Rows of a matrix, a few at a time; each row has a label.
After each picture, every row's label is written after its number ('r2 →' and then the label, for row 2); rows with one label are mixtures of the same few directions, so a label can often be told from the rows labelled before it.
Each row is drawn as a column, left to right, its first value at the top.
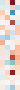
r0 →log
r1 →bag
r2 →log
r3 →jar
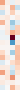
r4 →log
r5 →bag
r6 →log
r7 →jar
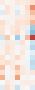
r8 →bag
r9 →bag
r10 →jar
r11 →bag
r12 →log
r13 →jar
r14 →jar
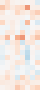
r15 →jar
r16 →log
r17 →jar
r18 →bag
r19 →log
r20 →jar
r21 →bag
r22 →log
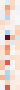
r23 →bag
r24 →bag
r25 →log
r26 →jar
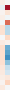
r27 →jar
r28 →jar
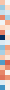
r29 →bag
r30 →bag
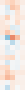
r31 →bag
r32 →bag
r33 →log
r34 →jar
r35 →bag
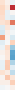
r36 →jar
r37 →bag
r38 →jar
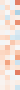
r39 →jar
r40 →bag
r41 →log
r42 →log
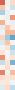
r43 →log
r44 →jar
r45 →bag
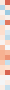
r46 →jar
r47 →log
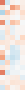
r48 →log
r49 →log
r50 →jar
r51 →jar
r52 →bag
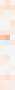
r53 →log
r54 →log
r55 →jar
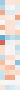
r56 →log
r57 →bag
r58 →bag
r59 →bag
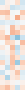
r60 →log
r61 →bag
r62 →jar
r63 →bag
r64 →log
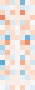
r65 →bag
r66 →log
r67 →log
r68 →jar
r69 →log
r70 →log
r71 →bag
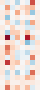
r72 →jar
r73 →bag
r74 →jar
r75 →log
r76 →jar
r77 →log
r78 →log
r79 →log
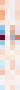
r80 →jar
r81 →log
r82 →jar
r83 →jar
